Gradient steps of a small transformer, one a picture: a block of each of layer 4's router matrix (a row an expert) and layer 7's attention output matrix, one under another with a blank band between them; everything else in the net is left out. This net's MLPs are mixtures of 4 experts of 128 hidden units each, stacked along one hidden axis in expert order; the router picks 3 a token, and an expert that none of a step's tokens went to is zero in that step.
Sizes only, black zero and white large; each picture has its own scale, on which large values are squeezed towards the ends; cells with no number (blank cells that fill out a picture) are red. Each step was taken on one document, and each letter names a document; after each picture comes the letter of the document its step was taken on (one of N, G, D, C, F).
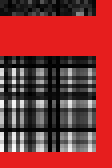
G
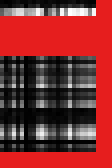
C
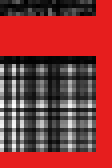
G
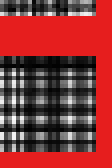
G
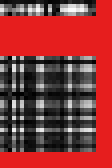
C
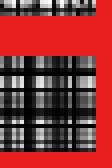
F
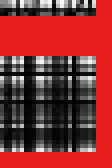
F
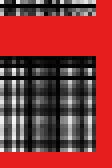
G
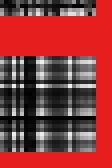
C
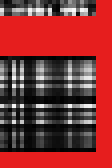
C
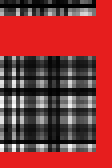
G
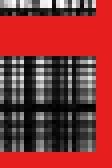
F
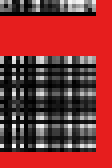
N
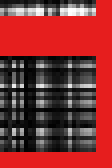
C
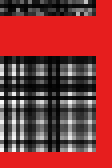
G
